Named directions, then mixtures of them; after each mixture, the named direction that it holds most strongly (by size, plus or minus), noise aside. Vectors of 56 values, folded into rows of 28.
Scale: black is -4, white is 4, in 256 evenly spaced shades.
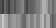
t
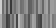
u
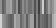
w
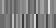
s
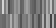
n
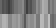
t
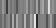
s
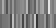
s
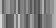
w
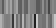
s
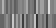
s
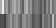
n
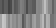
t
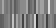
s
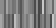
w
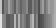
w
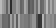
u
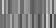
n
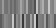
s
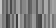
u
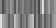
w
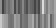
w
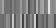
s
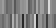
s
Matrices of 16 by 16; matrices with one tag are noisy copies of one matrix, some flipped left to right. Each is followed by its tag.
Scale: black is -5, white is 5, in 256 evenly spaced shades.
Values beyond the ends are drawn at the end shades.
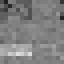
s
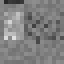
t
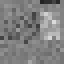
t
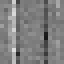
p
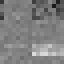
s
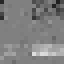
s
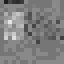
t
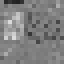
t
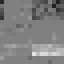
s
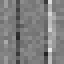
p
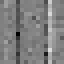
p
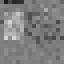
t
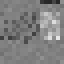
t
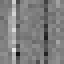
p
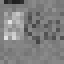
t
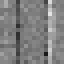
p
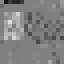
t
